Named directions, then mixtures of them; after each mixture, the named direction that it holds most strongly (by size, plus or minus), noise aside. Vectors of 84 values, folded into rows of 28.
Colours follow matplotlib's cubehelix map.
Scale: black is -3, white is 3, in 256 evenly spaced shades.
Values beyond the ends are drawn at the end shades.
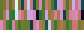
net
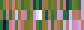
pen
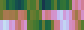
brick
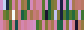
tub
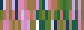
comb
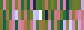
pen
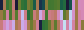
brick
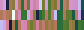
tub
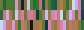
net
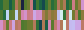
pen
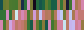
pen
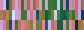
tub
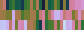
brick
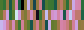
net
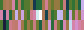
pen
